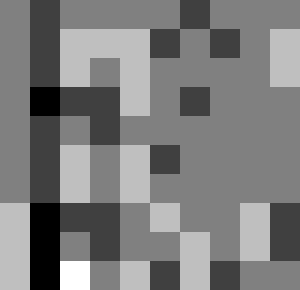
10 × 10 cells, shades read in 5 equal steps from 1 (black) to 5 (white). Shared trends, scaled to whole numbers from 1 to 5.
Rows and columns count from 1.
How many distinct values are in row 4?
4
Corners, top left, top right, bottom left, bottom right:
3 3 4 3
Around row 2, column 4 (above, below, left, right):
3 3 4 4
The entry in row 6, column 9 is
3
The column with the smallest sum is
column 2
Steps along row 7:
down up down up down same same same same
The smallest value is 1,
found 4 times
